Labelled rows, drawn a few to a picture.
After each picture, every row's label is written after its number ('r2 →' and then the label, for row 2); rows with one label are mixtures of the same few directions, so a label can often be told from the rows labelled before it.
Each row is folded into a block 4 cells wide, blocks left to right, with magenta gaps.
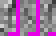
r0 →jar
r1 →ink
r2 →jar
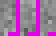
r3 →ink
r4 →ink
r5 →ink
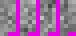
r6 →ink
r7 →ink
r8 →jar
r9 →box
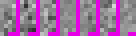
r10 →ink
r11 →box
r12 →box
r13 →ink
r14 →box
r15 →jar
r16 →box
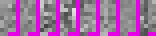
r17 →jar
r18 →ink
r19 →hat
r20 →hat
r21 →hat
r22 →box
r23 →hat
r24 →box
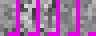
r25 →ink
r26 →hat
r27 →jar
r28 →hat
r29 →jar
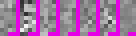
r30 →jar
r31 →hat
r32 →box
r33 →hat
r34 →ink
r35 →ink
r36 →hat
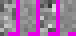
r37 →hat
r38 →ink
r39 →jar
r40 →hat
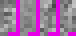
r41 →hat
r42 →hat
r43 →jar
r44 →jar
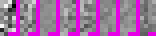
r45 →jar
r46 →jar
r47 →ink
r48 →box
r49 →hat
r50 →hat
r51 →box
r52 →box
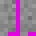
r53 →box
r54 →box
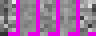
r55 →box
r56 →ink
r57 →hat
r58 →box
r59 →jar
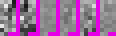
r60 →jar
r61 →box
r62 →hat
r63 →hat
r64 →ink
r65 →hat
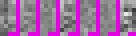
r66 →box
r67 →hat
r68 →hat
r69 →hat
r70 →ink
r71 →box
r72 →hat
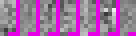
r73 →ink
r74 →jar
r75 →jar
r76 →hat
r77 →box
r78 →hat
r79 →ink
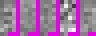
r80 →hat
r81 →ink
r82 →box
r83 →box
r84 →hat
